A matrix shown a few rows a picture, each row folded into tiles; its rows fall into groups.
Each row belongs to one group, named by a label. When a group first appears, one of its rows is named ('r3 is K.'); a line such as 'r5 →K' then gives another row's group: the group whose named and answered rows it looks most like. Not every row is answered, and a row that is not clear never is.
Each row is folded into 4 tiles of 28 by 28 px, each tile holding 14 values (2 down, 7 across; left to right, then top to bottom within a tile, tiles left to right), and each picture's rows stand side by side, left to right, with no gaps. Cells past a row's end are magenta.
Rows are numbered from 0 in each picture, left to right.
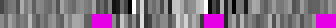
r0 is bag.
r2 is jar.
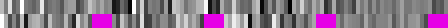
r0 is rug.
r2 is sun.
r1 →bag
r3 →bag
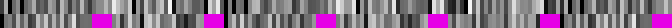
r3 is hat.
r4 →bag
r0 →jar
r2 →jar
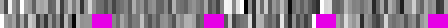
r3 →sun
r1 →bag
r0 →rug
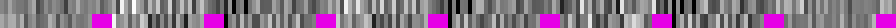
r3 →rug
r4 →jar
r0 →sun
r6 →jar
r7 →hat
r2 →jar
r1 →rug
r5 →bag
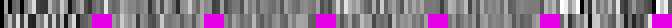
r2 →bag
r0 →jar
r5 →hat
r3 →rug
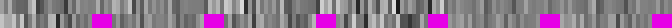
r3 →hat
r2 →hat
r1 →hat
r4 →sun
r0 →sun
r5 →sun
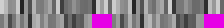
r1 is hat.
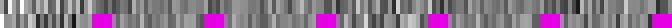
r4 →bag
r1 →bag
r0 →rug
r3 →bag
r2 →sun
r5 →bag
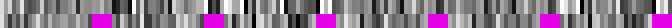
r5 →hat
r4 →sun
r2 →hat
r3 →sun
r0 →rug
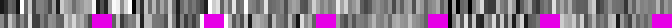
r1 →hat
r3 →rug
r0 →bag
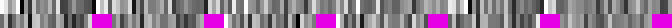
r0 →hat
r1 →hat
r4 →hat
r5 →sun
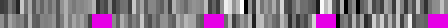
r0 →bag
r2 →hat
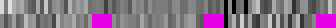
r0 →rug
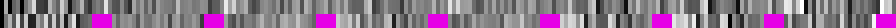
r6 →sun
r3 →sun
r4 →rug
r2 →rug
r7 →hat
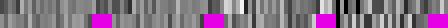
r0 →bag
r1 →bag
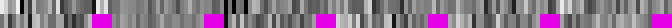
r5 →rug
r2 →jar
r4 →sun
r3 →sun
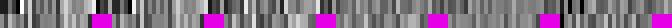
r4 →bag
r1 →bag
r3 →bag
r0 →bag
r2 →bag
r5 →jar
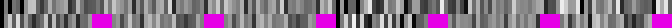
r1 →hat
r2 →hat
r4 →bag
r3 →jar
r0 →jar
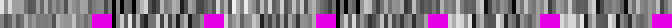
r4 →sun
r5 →sun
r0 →rug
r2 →rug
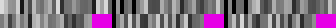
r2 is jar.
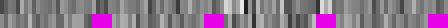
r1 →sun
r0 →bag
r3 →sun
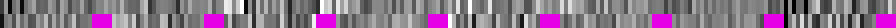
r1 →sun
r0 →jar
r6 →bag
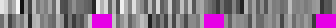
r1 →rug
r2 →bag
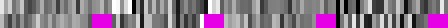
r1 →hat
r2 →sun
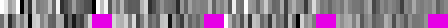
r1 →sun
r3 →sun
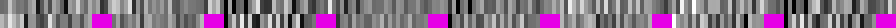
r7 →jar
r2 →jar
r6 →rug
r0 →sun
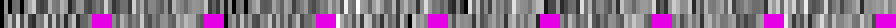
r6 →hat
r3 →rug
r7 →rug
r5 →bag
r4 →bag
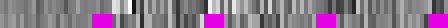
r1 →hat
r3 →bag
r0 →sun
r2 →rug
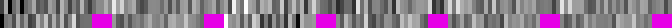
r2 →rug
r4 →rug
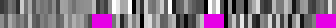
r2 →jar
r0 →bag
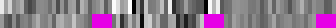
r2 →sun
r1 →hat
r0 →rug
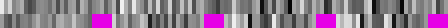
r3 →sun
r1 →rug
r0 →rug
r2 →sun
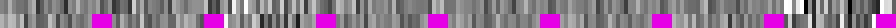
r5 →sun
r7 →hat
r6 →sun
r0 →sun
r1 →bag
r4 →sun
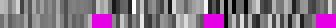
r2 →jar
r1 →bag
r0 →hat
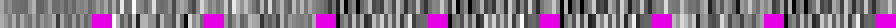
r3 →jar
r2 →rug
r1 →rug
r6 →sun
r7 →jar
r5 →jar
